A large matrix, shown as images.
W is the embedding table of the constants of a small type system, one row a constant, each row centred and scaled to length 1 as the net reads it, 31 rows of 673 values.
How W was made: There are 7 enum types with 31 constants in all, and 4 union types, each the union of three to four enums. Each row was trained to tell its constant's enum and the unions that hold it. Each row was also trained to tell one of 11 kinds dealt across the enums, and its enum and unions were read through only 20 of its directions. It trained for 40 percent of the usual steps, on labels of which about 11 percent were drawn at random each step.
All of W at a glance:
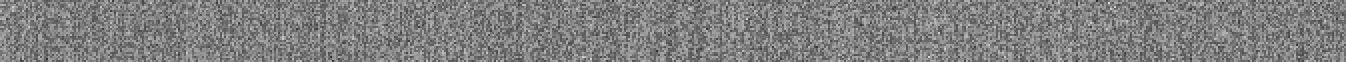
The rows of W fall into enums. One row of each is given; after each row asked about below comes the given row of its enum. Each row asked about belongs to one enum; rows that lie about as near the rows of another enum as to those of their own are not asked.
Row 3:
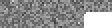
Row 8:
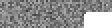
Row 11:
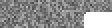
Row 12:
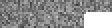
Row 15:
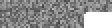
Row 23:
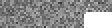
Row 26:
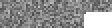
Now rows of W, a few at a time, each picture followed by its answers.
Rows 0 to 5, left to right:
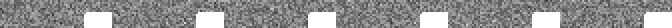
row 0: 23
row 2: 11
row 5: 26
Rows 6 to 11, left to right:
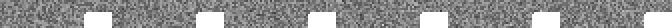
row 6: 8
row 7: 15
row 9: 23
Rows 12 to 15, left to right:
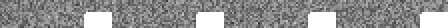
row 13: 23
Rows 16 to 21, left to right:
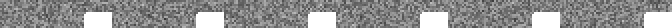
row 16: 8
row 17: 8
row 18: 23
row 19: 23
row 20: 3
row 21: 26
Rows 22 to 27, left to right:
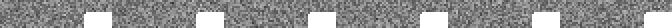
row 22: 15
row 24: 8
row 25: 8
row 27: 11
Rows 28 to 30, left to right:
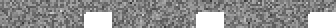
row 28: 26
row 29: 15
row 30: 11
